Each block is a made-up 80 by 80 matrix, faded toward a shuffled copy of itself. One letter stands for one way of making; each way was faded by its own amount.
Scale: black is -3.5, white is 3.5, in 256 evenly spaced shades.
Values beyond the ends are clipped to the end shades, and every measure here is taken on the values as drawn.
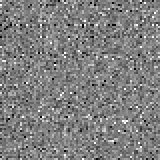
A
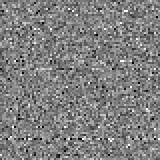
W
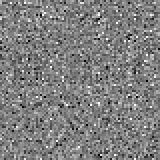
A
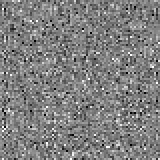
A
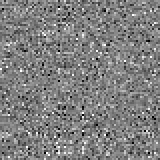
A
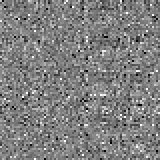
A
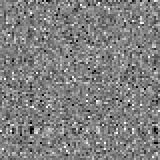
A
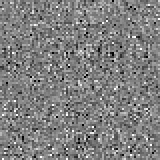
A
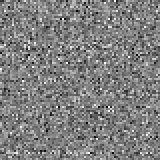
W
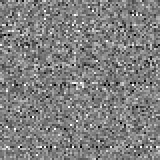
W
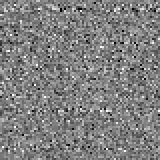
W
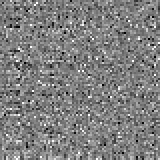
A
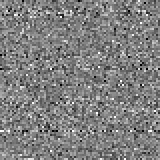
W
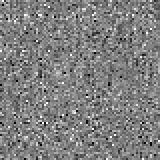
A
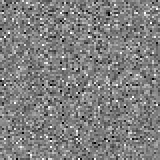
A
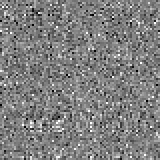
A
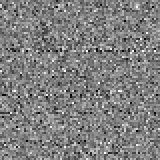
W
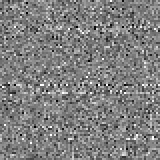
W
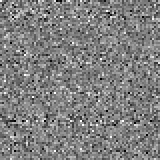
W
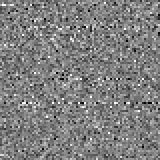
W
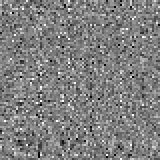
A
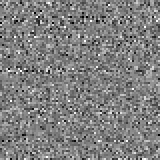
W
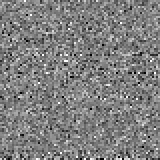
W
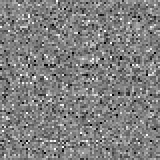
A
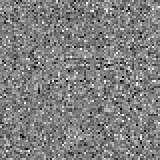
A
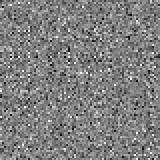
A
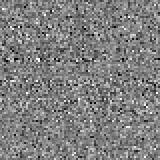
W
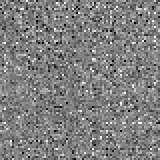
A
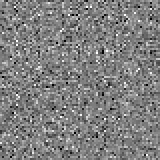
A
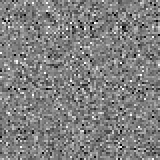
A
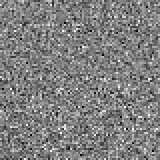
W
